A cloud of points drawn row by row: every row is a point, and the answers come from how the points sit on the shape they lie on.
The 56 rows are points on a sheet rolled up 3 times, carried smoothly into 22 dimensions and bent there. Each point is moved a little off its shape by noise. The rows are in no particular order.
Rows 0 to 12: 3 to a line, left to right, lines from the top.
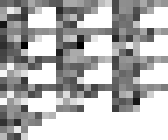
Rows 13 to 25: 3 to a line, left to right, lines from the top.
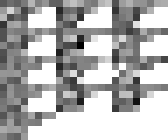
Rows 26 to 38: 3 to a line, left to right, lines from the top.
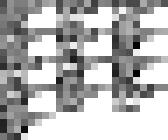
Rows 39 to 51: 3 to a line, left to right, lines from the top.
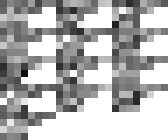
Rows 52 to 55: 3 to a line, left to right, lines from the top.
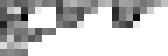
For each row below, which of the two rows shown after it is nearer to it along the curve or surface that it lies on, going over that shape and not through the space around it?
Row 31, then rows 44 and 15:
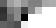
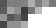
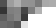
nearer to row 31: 15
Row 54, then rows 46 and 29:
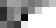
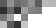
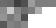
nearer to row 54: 46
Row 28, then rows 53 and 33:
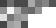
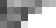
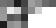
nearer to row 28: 33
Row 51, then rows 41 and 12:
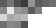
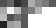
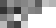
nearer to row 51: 41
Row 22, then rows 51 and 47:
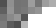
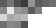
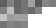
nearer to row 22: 47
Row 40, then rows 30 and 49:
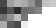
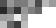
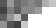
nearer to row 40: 30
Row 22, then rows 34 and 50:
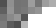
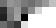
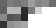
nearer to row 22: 50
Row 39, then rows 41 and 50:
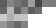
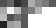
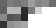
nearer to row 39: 41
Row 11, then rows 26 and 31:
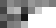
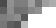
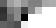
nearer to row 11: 26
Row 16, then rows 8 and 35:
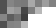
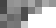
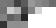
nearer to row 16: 8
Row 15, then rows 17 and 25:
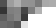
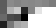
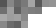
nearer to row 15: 25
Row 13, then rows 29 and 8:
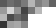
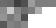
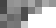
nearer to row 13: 8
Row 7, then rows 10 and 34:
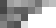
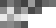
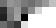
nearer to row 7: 34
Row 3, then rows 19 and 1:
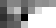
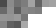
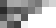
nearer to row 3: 1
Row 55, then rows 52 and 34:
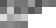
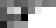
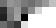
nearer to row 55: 52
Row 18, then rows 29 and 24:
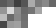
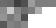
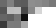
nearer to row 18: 24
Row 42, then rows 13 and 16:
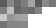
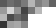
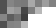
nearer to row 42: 13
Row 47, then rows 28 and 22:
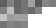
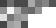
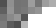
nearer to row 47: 22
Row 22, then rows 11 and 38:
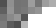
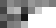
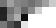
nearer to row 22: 11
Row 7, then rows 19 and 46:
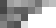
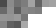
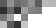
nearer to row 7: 19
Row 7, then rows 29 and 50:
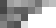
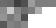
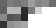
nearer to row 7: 50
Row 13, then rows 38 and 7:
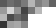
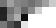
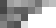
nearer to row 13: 7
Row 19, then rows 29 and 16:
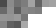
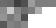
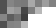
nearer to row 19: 16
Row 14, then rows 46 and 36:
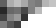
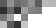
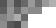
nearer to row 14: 46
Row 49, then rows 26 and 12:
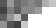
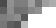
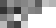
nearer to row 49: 26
